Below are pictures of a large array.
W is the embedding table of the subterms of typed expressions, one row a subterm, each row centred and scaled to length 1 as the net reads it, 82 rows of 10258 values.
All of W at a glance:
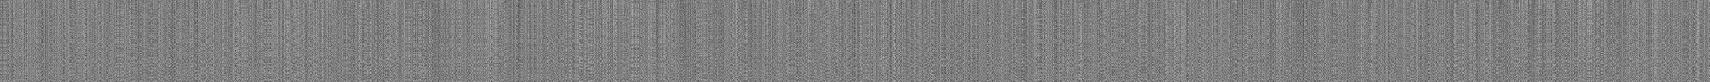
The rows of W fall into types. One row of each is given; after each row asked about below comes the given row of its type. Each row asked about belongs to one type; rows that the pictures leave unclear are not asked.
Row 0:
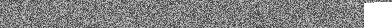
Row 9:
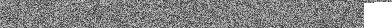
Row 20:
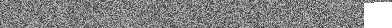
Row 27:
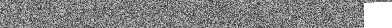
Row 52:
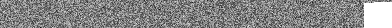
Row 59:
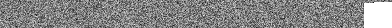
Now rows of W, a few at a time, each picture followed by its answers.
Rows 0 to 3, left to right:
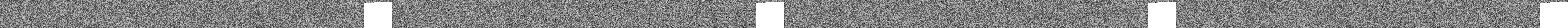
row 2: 0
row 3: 20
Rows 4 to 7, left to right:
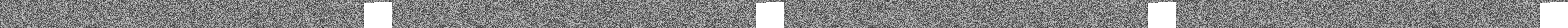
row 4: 0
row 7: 0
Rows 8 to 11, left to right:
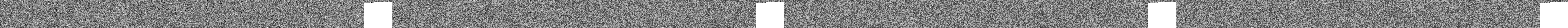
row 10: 0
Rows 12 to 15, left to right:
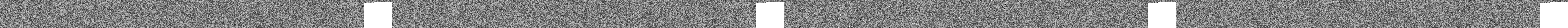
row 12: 0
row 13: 0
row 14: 20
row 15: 59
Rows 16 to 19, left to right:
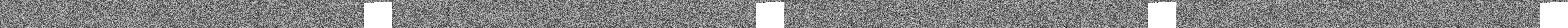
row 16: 20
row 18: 27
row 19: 9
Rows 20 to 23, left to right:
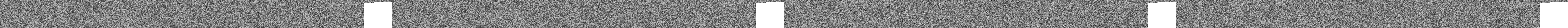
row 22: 52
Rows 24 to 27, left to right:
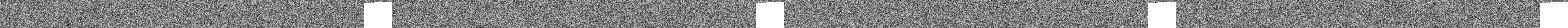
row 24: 27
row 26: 52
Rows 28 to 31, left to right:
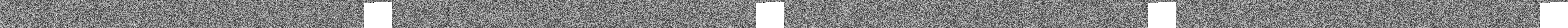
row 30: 20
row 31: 52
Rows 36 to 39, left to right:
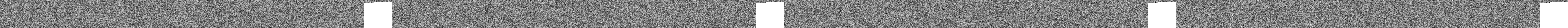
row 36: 27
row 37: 9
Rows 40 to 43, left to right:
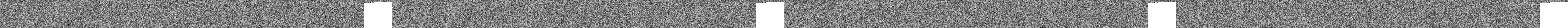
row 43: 0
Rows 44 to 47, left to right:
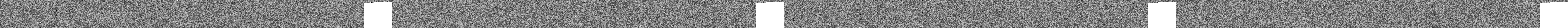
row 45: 52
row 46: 59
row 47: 0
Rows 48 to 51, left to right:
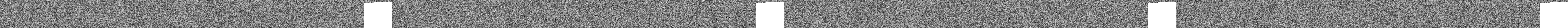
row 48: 27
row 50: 20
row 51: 59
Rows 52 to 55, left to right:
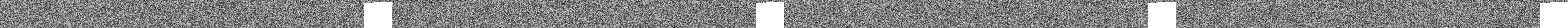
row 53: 9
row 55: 9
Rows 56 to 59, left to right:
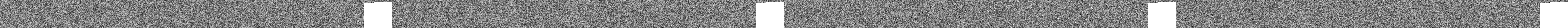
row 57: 27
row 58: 59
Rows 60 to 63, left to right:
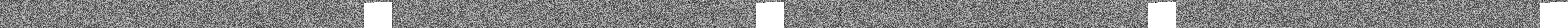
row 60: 0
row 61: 0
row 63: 52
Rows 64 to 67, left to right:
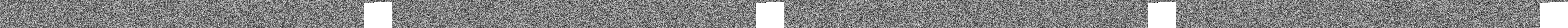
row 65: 59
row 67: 27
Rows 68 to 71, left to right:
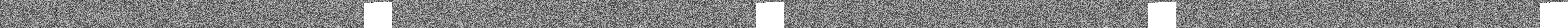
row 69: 52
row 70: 27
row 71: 27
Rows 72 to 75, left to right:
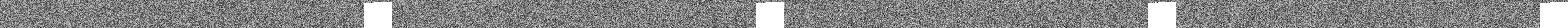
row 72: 52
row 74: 27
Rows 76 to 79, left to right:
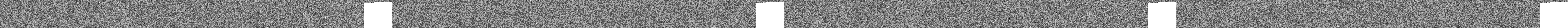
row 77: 27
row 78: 20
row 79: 9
